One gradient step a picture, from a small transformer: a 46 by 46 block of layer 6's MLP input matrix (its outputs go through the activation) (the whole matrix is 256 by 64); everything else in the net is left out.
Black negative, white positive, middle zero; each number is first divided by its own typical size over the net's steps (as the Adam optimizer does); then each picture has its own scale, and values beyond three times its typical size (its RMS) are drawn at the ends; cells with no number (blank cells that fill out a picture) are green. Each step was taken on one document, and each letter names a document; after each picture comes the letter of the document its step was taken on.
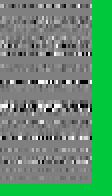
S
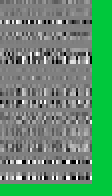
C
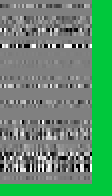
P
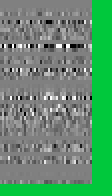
C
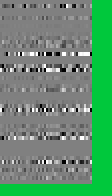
S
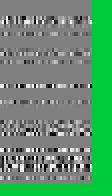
P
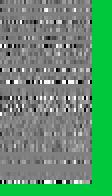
C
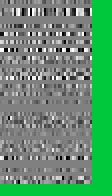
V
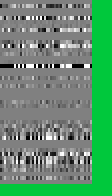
P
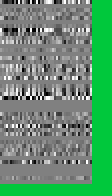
V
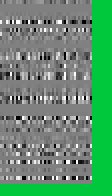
C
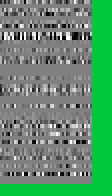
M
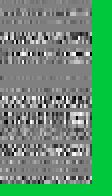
C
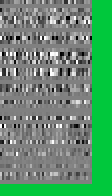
M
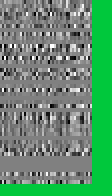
M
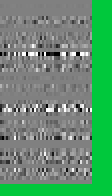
S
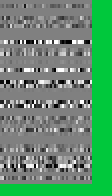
P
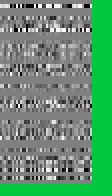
P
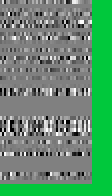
M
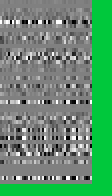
C
